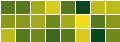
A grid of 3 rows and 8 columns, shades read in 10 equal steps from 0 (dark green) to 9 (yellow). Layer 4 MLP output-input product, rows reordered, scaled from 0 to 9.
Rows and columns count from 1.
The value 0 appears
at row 1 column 6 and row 3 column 7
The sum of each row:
37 43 31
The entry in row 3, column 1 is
7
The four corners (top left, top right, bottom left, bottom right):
3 7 7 4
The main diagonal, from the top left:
3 5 4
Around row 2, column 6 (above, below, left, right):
0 8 6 3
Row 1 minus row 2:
-2 -2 0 4 -3 -9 4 2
